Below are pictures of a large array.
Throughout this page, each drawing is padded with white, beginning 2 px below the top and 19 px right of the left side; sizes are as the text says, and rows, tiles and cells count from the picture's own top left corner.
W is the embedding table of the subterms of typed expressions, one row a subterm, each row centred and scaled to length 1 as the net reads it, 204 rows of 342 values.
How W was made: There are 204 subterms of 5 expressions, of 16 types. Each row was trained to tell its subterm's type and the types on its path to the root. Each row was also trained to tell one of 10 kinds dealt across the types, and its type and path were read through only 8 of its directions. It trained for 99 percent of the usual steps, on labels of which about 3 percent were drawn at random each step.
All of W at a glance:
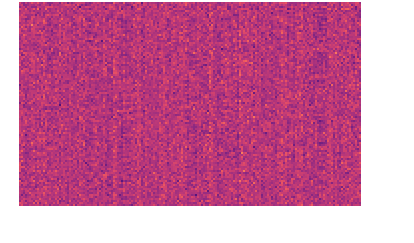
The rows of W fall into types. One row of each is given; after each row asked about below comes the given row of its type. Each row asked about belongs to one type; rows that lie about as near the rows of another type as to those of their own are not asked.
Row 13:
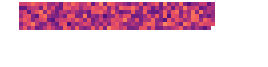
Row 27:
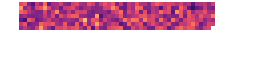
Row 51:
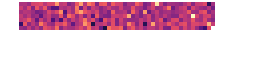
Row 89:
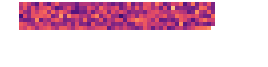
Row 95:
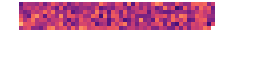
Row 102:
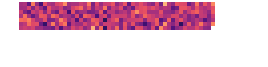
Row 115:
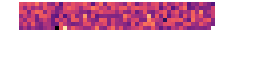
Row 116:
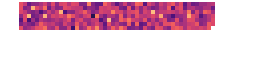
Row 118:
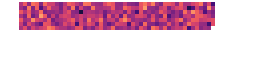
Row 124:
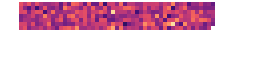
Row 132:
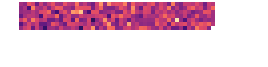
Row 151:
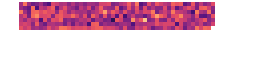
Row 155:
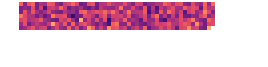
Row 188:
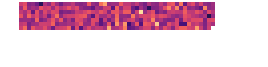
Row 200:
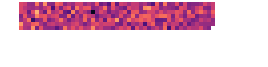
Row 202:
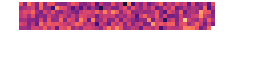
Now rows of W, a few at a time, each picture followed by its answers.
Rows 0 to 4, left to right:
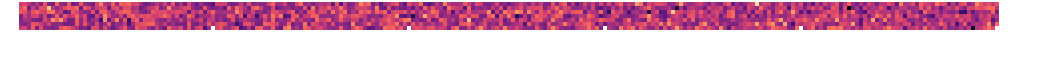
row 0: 200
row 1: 188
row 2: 188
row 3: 155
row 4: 95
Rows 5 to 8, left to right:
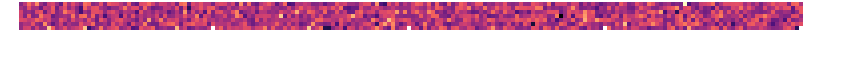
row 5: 95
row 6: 188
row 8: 132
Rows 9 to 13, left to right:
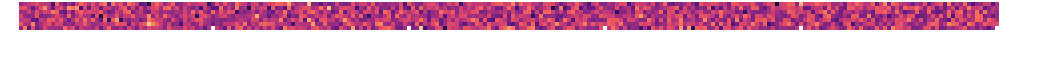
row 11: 115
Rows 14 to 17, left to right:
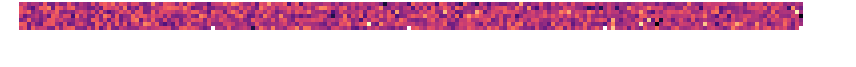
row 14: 27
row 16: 188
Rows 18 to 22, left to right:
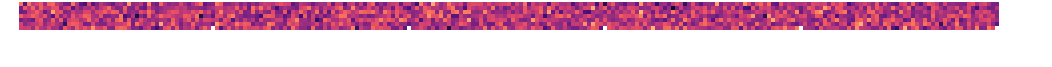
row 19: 27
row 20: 13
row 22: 51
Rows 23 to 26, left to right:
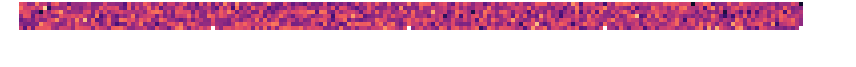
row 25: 95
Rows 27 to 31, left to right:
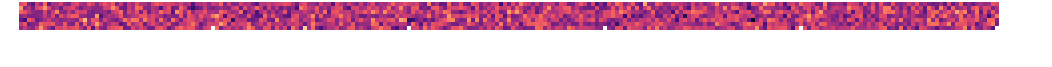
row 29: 27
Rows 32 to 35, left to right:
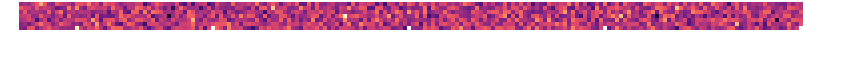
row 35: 89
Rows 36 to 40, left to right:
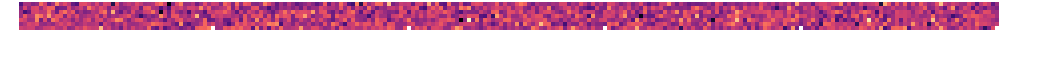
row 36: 13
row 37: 202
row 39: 27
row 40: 51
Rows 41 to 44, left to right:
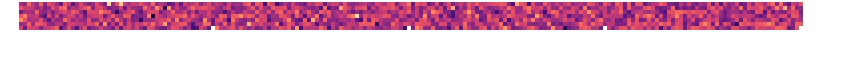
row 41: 132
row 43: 102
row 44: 202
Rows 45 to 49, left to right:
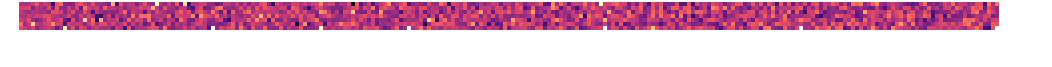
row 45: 51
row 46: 132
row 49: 155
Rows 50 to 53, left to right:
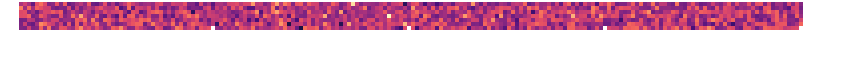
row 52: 27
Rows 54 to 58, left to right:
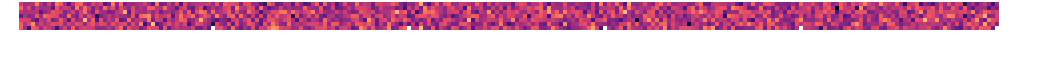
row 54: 51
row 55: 202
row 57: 200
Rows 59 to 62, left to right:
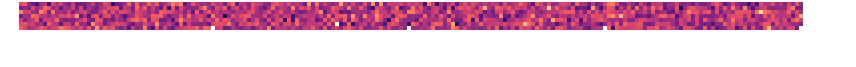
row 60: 51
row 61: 27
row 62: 89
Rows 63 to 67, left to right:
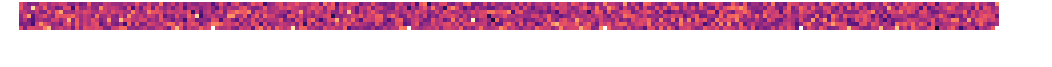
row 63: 116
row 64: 115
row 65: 202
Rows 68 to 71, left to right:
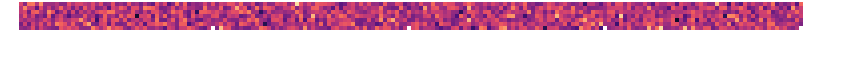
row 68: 115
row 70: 124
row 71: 115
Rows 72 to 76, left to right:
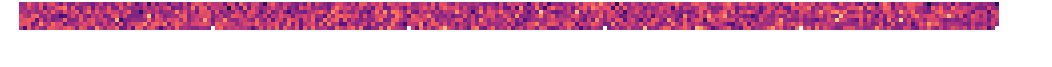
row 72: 95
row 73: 118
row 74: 95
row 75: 102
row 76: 200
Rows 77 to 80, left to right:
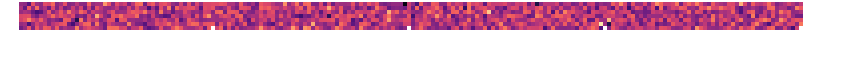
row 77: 155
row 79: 13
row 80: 102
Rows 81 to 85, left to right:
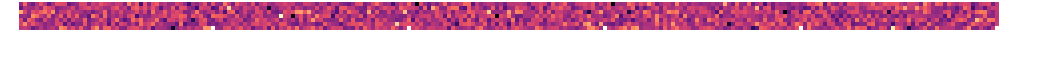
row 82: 13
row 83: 202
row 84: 116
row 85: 102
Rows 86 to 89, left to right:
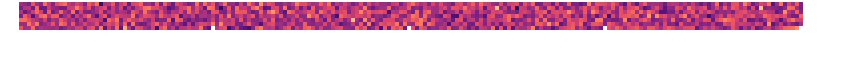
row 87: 151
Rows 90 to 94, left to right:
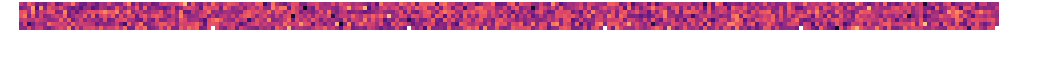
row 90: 151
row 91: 132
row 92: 132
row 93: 115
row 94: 124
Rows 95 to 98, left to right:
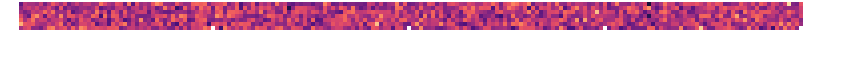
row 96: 89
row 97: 115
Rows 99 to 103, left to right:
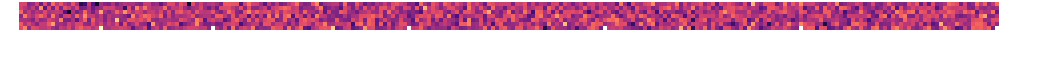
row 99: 188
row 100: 132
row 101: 13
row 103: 188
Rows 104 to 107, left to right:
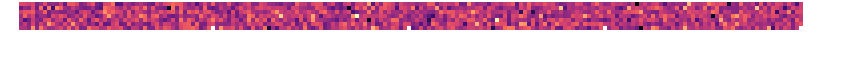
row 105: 155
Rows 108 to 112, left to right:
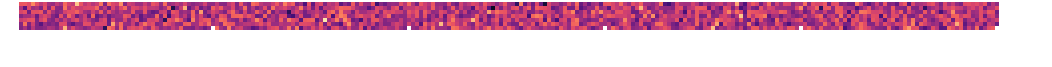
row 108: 115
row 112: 202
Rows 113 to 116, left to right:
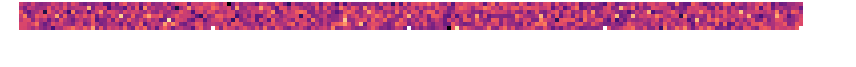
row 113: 151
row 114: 132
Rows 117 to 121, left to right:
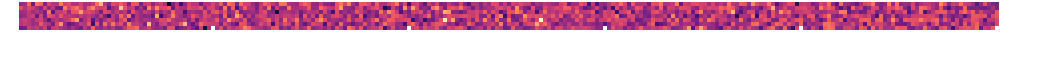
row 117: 132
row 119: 27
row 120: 102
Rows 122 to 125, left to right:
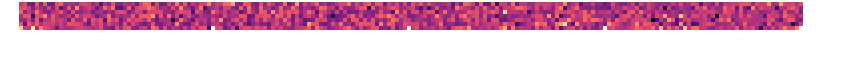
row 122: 89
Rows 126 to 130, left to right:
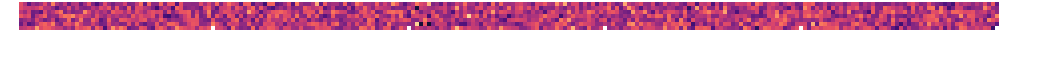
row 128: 151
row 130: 89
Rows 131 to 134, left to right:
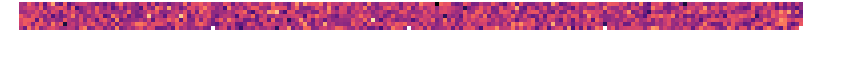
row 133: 95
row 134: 188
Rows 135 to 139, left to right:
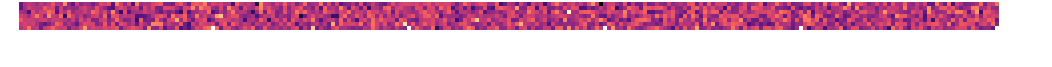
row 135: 95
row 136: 13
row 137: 118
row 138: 27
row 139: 124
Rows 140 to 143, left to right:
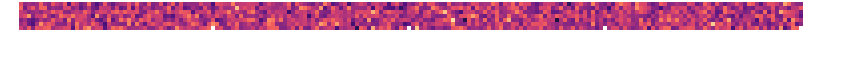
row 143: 95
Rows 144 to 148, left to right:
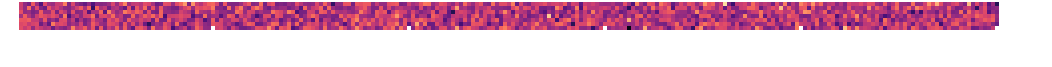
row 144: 151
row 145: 202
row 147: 124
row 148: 51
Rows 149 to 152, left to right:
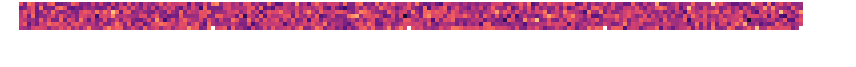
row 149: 202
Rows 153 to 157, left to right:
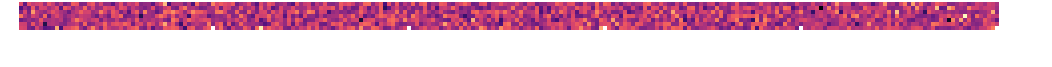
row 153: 124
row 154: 202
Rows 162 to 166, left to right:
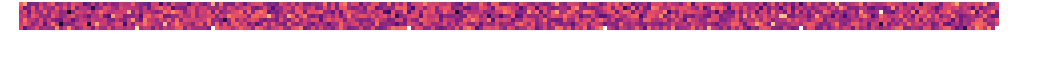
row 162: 124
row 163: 89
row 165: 132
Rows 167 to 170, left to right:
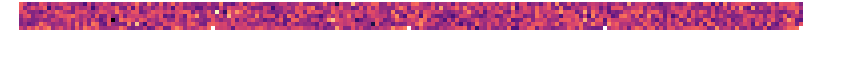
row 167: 116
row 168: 89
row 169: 115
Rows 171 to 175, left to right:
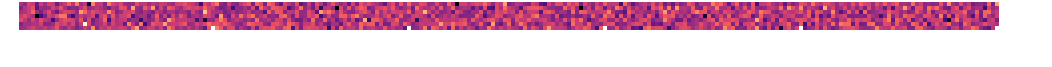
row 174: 151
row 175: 115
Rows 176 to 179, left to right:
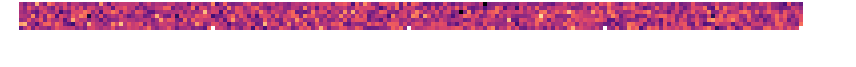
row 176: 202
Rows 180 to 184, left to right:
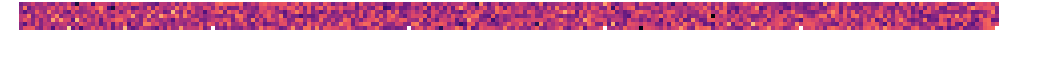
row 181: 115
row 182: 188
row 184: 95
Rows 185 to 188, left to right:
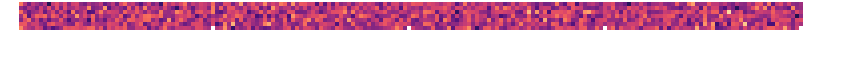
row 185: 151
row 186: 13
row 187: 200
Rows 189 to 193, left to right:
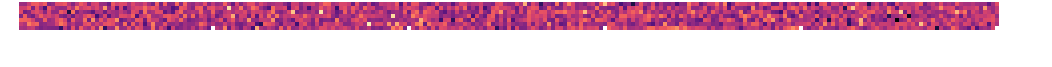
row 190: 132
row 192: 151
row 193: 124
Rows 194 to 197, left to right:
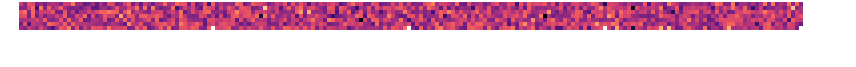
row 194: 151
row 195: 13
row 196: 95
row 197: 89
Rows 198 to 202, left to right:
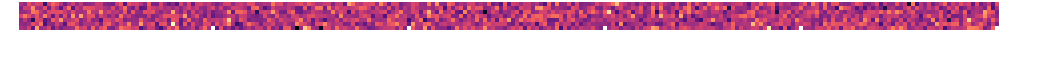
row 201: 151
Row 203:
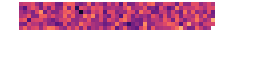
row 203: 155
